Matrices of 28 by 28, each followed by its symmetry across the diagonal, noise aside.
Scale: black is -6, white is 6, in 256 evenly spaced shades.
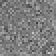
symmetric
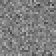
neither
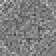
symmetric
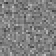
antisymmetric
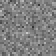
antisymmetric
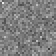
symmetric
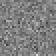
neither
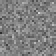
neither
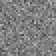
antisymmetric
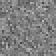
antisymmetric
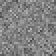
symmetric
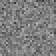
neither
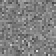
neither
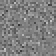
antisymmetric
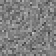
symmetric
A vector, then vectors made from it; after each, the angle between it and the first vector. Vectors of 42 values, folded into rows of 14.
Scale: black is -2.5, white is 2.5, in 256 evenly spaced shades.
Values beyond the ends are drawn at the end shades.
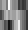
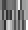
partly opposed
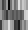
nearly opposite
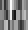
orthogonal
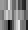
nearly parallel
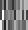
orthogonal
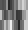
nearly opposite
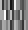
orthogonal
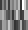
partly opposed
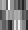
nearly parallel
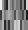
partly aligned
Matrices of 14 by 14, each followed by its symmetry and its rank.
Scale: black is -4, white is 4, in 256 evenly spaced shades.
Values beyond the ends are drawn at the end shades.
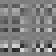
neither, rank one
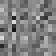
neither, rank three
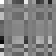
neither, rank one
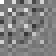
symmetric, rank two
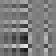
neither, rank one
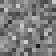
neither, full rank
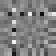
antisymmetric, rank two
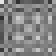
symmetric, rank two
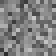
neither, full rank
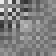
symmetric, rank two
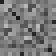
symmetric, full rank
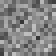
symmetric, full rank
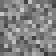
neither, full rank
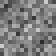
symmetric, full rank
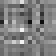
antisymmetric, rank two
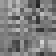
neither, rank three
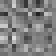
antisymmetric, rank two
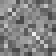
symmetric, full rank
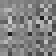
neither, rank three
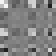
symmetric, rank two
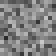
neither, full rank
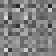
antisymmetric, rank two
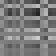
neither, rank one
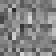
neither, rank three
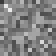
symmetric, full rank
